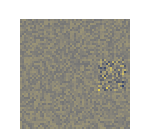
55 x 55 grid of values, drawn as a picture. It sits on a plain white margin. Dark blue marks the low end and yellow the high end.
No row or column stands out. The middle right is the roughest part. No regular stripes run through it. The texture is fine-grained noise. There is no overall slope. An odd patch, rougher than its surroundings, sits in the middle right.
